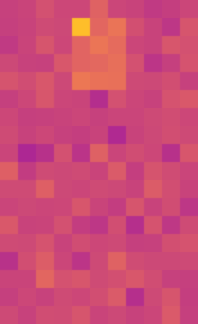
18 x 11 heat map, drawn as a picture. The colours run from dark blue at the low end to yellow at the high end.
Values change most from cell to cell in the top middle. The values are skewed, with a long tail toward high values. The top middle is the ninth with the highest average. In the top middle lies a patch that is higher than the rest.
